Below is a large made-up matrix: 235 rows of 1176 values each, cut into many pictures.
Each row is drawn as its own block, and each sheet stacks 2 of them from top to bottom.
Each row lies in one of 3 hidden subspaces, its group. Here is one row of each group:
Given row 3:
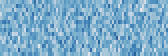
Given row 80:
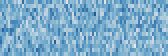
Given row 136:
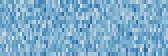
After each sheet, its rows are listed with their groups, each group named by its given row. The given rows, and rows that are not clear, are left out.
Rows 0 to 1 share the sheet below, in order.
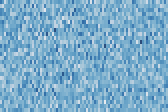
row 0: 80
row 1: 80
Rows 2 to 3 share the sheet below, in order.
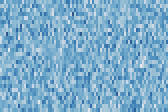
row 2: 80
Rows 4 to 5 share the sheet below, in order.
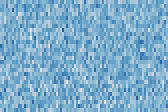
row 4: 136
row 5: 80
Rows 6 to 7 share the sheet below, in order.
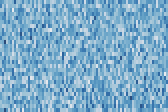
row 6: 136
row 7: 3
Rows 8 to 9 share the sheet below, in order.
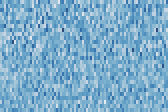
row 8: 136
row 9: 80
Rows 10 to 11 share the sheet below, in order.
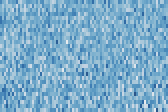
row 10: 136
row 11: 136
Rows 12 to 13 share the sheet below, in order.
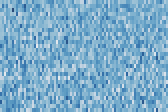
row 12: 136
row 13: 136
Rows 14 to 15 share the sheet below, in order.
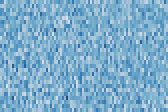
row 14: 80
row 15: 136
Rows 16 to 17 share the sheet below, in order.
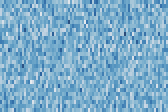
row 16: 80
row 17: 136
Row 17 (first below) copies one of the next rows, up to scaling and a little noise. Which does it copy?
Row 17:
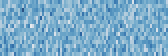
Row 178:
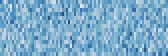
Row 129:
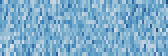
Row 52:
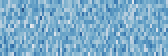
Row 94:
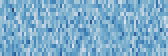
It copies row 52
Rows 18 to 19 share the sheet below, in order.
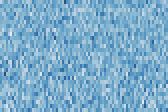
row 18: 80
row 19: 136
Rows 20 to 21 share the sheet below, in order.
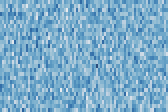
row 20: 136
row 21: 3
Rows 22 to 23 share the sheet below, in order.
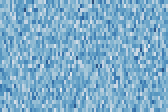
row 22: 136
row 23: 3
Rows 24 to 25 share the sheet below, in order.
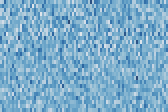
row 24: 80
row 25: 136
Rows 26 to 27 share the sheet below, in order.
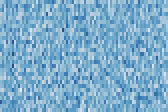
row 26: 136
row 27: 136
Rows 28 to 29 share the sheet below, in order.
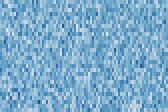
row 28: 136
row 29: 3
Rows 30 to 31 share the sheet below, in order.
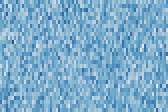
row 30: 136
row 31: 136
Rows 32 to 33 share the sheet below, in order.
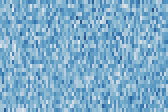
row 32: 136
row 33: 3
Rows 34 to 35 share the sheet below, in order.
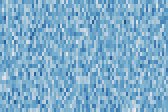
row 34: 136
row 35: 3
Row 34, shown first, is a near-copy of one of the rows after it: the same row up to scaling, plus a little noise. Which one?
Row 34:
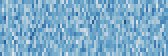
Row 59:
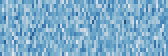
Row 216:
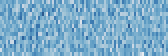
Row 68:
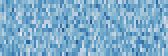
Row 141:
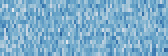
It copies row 59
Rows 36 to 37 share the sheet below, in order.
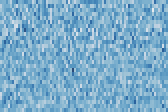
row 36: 80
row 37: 80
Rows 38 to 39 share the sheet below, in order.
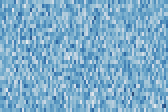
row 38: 136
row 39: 80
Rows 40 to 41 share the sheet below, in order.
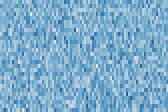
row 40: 80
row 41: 3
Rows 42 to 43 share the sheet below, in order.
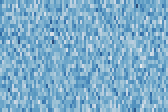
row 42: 3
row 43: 3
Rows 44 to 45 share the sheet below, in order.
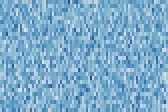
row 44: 80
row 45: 136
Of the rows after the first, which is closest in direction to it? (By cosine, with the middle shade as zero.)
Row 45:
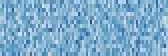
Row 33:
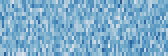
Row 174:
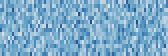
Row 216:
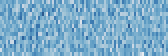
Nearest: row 174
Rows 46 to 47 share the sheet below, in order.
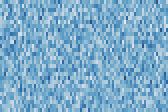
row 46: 136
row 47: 136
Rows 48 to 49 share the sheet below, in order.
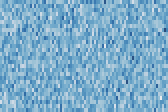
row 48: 80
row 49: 136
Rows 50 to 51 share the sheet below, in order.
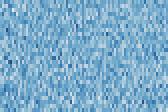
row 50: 136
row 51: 136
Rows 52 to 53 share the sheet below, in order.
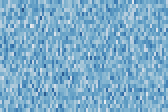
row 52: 136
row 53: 80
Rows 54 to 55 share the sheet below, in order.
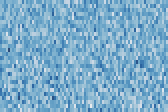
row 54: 80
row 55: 3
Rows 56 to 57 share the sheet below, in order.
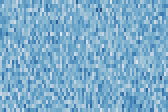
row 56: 3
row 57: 3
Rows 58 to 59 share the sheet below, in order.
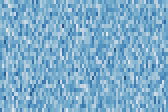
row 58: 136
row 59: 136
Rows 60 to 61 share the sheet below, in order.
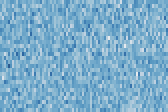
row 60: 3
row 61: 3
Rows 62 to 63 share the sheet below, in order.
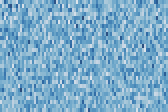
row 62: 136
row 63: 136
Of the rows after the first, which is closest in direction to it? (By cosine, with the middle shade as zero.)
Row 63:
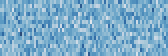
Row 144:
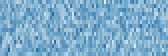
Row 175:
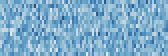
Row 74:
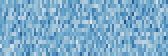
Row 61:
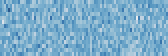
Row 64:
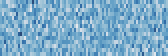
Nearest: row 74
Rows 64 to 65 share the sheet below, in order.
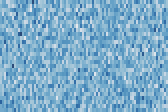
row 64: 136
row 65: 136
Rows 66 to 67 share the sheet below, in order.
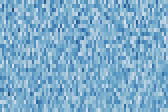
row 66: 136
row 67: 136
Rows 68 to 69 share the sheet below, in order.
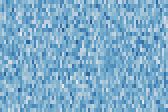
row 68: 136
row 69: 136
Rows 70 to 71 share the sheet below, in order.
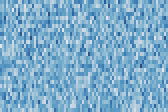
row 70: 136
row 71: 3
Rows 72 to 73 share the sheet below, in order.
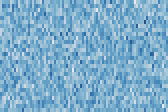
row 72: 3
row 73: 80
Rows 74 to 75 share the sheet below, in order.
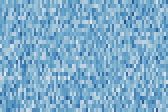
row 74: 136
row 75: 136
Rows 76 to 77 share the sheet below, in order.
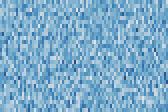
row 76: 136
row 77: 136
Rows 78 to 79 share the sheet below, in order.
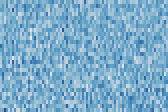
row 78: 136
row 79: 3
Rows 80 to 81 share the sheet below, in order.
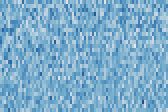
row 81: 136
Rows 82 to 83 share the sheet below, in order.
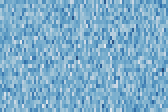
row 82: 80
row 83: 3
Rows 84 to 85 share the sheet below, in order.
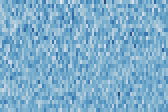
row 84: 80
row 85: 136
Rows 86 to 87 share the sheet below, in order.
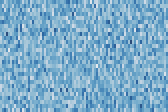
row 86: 80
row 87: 3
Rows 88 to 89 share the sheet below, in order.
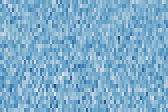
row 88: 136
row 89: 80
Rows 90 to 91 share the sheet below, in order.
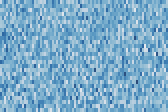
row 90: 136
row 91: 80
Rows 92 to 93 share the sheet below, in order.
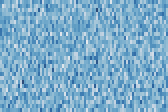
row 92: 3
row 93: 80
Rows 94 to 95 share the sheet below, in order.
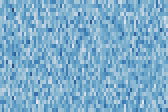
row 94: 136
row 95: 136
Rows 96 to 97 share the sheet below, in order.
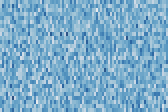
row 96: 3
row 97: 136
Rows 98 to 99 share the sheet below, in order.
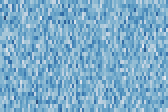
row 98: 136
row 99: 136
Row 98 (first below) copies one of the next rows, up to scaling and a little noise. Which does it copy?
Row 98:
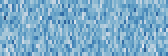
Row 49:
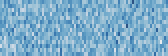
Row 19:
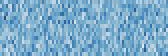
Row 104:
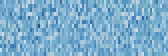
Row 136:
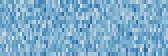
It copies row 19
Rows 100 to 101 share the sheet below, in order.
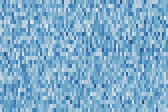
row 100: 3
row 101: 136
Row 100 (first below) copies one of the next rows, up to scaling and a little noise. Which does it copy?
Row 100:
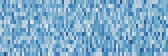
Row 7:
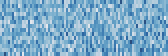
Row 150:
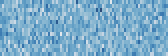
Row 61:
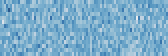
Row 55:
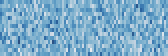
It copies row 7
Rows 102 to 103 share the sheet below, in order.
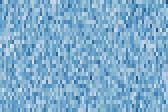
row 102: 136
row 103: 136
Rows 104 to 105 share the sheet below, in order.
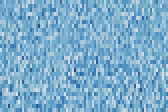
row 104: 136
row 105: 80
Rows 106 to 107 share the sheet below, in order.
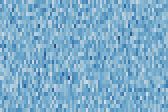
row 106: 136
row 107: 80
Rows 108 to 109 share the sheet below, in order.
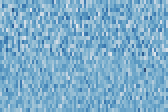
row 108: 136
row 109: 80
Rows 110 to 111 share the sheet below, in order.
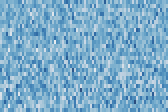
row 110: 80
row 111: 80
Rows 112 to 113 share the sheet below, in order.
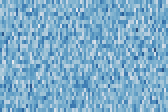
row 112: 136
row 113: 3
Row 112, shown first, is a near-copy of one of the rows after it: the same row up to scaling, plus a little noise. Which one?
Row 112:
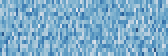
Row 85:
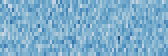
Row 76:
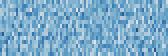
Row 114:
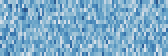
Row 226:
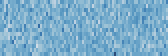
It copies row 76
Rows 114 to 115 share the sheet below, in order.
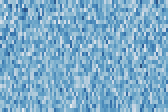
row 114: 136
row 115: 3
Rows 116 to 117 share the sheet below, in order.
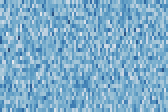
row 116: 80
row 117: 3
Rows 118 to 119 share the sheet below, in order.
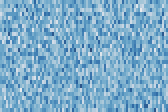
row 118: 3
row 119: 136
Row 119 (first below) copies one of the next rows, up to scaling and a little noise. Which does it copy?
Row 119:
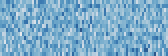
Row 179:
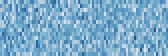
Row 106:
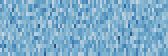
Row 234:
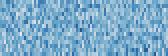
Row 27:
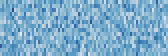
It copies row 234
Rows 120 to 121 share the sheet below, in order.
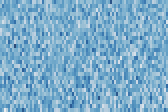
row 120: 3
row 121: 3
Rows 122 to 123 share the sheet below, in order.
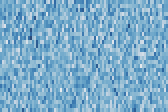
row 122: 136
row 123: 3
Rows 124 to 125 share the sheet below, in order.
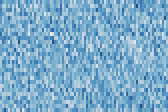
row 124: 3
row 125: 3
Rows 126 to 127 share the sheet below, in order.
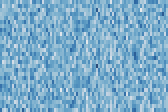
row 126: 3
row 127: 3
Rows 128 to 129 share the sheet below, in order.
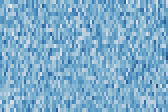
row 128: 136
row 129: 136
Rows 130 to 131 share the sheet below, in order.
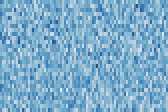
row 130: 3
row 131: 3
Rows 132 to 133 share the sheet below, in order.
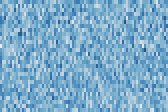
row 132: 136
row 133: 3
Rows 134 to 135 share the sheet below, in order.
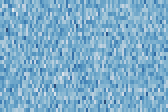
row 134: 136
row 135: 80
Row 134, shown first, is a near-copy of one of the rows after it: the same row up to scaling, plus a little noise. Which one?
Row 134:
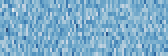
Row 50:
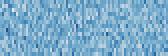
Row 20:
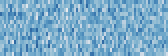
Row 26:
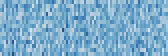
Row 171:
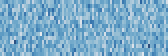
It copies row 50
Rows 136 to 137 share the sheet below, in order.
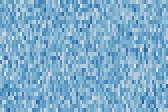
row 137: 136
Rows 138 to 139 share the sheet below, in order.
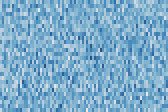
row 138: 3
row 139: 80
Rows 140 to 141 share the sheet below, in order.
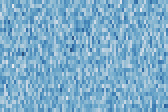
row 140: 3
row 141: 136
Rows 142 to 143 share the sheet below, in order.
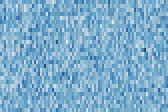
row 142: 136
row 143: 80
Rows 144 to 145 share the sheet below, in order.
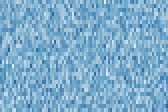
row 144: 80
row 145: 136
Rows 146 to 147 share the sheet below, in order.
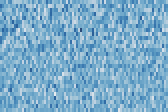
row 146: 80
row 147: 80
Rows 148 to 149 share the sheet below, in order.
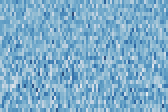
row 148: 80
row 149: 80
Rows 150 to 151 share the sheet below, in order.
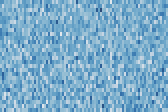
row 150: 3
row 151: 3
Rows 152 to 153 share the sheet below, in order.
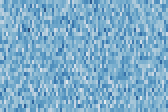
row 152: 80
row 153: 80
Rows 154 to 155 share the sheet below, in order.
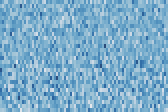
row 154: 80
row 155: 3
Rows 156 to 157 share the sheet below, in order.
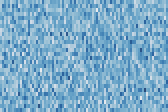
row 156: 3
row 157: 80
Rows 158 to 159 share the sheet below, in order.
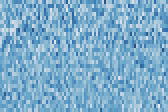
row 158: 80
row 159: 3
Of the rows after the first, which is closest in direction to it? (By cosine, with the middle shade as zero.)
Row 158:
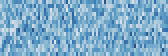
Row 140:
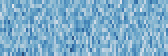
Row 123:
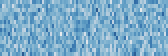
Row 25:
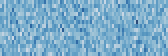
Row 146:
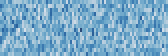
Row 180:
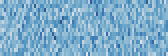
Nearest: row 180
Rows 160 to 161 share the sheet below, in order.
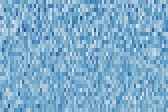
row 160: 80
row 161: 80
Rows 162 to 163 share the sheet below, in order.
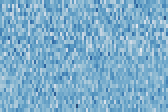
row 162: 3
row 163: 80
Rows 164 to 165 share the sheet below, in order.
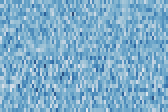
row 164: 80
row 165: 80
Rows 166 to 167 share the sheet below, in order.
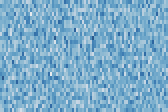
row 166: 80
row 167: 3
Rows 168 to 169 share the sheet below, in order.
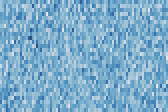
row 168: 136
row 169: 136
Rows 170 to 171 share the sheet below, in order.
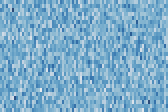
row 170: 136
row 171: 136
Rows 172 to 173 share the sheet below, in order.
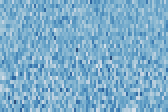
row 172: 80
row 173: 3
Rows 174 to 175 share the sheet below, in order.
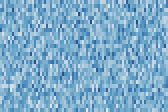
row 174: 136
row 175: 80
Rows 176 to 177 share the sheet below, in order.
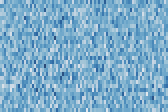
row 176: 80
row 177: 80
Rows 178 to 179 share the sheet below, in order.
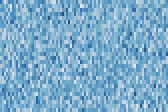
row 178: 136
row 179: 136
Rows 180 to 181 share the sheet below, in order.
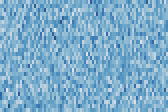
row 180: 80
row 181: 80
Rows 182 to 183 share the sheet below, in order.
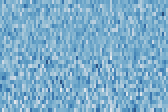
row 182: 3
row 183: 3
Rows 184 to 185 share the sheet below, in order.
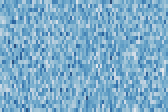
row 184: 3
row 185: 3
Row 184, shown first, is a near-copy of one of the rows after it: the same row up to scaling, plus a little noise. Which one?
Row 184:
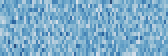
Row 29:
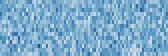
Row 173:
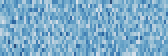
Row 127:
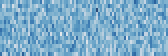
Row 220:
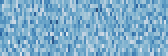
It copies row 173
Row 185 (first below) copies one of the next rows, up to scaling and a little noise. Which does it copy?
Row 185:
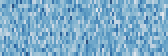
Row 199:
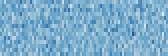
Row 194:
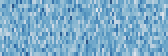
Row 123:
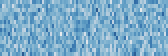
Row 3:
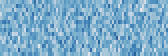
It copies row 194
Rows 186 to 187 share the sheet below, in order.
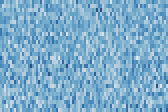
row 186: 3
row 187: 136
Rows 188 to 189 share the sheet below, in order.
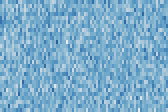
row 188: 136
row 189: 80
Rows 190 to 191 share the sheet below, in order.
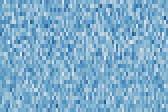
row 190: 3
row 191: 80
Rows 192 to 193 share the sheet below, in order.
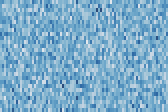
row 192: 3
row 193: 136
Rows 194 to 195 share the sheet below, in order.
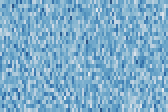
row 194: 3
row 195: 3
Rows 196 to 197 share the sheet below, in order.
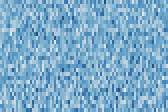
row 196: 80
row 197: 136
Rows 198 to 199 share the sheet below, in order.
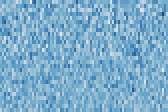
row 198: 3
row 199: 3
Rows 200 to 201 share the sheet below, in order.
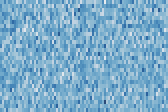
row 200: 80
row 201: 80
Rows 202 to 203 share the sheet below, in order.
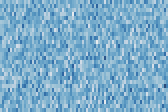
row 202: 80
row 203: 80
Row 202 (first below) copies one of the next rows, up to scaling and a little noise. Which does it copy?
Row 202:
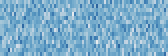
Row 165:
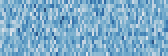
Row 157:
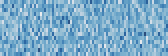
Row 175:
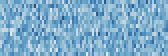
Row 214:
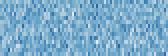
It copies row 214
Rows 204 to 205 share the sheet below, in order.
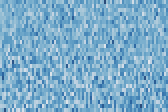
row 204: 80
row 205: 3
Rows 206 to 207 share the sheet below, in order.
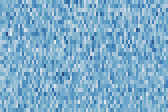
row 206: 80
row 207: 80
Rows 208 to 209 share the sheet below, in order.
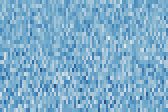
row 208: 3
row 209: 80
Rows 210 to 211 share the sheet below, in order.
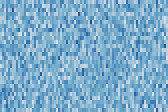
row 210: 136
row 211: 136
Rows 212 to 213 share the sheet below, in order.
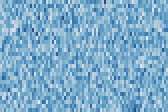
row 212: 80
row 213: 3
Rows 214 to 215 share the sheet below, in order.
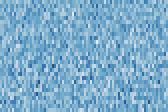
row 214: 80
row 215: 136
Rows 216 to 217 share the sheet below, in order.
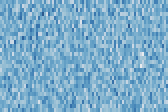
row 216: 136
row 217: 3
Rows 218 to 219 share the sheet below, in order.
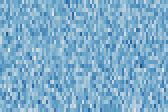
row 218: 80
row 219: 3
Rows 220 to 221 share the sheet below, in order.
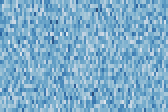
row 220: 3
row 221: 80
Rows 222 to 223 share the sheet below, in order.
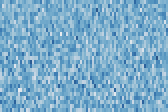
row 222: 3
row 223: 136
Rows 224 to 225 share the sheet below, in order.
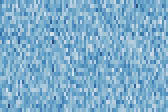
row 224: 3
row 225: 80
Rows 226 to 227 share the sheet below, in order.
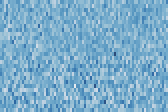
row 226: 136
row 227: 80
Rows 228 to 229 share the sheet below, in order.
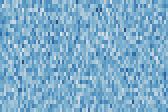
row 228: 3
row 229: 136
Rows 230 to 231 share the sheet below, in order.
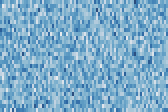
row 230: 3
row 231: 3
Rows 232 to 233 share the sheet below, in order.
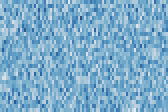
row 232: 80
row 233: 3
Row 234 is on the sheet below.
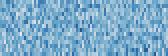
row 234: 136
